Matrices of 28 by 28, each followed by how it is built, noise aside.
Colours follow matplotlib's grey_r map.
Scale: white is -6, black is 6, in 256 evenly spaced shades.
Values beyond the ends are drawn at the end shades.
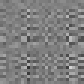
low rank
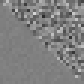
upper triangular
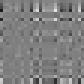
low rank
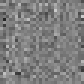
low rank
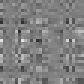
low rank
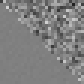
upper triangular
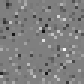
sparse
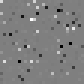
sparse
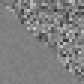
upper triangular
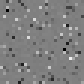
sparse
